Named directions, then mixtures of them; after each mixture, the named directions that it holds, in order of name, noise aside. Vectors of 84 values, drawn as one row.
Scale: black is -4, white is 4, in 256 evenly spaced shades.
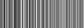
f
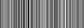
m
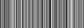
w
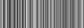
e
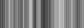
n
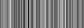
m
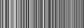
e, f, w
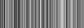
f, m, n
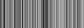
e, f, n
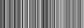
e, f, n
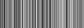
f, n, w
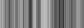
n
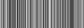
e, w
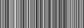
f, w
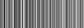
f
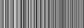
f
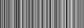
f, m, w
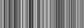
f, n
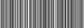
m, w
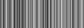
e, m, n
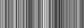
e, n, w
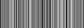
m, n, w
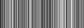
m, n, w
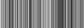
m, n, w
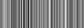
m, w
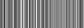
f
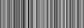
e, m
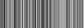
f, n
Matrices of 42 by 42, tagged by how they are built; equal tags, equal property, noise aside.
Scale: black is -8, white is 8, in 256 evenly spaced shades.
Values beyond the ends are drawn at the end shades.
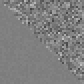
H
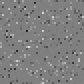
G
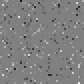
G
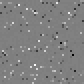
G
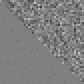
H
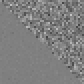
H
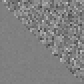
H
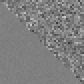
H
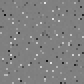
G
